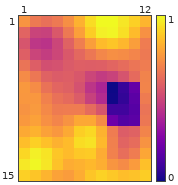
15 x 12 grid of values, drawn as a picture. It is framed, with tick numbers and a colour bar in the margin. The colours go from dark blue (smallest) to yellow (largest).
Roughest part: middle right. Odd patch: lower, in the middle right. Ninth with the lowest average: middle right. Histogram: skewed, a long tail of low values.
